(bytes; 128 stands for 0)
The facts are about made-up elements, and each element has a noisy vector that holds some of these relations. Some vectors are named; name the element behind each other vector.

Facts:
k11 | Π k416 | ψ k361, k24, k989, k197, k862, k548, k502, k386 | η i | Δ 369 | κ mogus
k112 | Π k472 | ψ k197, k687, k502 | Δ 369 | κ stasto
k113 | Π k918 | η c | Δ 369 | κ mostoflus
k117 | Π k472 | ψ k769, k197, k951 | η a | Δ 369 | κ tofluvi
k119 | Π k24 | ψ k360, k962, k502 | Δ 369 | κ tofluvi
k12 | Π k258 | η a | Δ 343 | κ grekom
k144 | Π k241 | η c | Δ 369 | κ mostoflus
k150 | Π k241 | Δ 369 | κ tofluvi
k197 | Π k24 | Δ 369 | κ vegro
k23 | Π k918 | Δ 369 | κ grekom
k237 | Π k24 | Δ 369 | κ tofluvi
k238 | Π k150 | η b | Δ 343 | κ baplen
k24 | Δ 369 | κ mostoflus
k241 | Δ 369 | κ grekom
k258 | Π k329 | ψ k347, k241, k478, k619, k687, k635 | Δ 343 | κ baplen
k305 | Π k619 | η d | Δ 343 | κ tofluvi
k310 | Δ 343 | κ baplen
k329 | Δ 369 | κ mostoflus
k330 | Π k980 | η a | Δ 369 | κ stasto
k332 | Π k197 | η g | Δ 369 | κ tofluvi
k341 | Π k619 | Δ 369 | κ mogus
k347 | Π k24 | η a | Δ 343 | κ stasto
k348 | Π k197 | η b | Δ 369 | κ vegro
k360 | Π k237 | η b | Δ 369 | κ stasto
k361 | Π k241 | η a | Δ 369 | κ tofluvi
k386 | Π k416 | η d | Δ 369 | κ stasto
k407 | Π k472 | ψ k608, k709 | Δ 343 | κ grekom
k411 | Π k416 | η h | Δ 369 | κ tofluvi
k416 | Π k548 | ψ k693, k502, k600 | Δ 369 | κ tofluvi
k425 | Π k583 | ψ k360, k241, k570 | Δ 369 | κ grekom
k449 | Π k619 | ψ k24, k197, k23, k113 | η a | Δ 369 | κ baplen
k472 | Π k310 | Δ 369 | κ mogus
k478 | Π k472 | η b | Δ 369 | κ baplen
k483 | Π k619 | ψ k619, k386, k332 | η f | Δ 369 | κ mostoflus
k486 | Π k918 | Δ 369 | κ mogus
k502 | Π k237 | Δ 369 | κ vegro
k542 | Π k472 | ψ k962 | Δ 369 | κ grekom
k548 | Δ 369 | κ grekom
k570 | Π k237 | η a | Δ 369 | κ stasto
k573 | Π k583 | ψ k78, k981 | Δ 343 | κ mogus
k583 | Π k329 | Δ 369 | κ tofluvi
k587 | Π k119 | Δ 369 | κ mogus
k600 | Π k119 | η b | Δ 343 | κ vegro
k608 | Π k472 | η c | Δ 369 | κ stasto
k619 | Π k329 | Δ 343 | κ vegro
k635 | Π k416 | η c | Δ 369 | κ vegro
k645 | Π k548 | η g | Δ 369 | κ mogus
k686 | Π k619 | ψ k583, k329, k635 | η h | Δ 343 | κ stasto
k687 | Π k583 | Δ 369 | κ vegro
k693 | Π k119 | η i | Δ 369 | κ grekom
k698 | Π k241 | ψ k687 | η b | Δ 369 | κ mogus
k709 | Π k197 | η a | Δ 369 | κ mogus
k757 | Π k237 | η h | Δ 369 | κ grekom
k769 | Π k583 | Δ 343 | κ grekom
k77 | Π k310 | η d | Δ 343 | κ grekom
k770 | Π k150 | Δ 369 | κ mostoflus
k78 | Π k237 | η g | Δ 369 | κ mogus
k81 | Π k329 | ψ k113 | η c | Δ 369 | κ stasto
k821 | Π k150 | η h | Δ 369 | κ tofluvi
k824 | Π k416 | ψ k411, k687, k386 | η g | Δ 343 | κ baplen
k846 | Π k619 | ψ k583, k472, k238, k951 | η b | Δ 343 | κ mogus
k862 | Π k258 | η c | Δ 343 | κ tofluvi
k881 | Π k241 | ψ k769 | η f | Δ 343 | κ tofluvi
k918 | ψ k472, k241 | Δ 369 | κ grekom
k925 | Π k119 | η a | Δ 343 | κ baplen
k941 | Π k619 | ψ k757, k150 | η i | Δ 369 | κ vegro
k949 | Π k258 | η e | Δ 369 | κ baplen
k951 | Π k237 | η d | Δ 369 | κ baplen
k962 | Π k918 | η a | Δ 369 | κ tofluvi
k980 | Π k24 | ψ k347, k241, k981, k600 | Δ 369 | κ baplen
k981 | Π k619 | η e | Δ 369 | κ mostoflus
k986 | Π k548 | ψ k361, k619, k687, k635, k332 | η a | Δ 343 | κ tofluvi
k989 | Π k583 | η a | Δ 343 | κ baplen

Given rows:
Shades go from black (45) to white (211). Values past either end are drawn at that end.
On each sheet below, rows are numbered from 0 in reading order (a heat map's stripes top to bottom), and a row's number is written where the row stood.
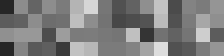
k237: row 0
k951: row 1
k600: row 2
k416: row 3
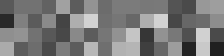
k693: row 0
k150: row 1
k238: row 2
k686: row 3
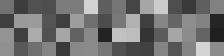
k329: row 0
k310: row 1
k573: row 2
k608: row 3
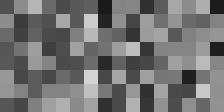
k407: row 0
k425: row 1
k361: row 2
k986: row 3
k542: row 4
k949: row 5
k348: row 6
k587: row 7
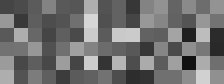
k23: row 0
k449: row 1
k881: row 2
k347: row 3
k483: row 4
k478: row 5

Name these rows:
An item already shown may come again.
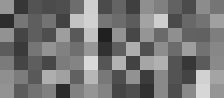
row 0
k449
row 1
k150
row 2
k425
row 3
k486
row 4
k583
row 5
k757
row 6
k608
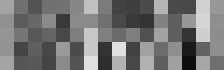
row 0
k360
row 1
k608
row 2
k821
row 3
k981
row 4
k483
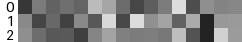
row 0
k980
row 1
k941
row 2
k411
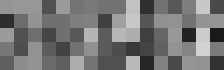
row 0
k600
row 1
k645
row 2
k686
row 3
k117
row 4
k925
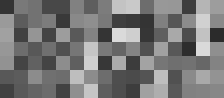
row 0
k11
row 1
k608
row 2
k846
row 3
k821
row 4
k687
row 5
k951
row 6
k770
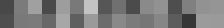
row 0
k332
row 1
k693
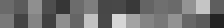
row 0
k112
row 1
k619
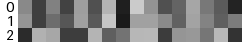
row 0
k769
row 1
k341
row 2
k824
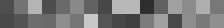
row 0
k77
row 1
k502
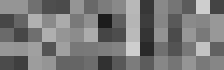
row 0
k238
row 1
k78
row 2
k709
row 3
k600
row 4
k472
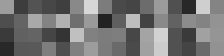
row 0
k81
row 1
k78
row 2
k386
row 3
k548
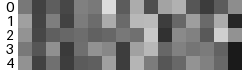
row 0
k583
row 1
k862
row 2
k698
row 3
k258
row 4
k989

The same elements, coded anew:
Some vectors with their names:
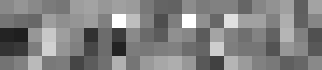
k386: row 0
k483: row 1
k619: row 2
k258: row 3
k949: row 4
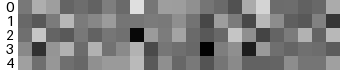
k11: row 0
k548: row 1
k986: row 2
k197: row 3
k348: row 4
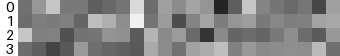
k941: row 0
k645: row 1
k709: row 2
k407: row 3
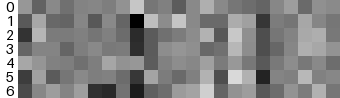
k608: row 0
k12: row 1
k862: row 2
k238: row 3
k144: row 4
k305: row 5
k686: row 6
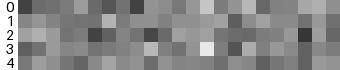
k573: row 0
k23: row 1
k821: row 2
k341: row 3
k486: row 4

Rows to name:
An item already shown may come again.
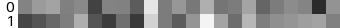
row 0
k449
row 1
k846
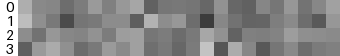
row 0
k360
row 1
k709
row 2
k635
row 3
k81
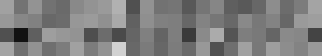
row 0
k348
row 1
k587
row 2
k310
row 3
k502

